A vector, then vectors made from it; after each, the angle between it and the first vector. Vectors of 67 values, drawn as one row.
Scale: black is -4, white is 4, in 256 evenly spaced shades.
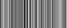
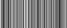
nearly opposite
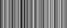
partly aligned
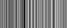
partly aligned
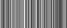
nearly opposite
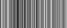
partly aligned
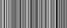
orthogonal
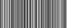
nearly parallel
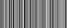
partly aligned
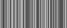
partly opposed
